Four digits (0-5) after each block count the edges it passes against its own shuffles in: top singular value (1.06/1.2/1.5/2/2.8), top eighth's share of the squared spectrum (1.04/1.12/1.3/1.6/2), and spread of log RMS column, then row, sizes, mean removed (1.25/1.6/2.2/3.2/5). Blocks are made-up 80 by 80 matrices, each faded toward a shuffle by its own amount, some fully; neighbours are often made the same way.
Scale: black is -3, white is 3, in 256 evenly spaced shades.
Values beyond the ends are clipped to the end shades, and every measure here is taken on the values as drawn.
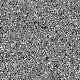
0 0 0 0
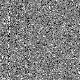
1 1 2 0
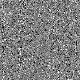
1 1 2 0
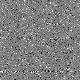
2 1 0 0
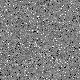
0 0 0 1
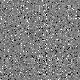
3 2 1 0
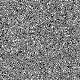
0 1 0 0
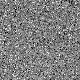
0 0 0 0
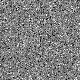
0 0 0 0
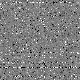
2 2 0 2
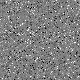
0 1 0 0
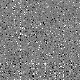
2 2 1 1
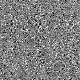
3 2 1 1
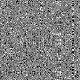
4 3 2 2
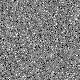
0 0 0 0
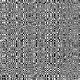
5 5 4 3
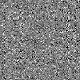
4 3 2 1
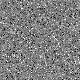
2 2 0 0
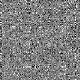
4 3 2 2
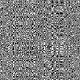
4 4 3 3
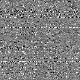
2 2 2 3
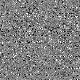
1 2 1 2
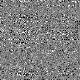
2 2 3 3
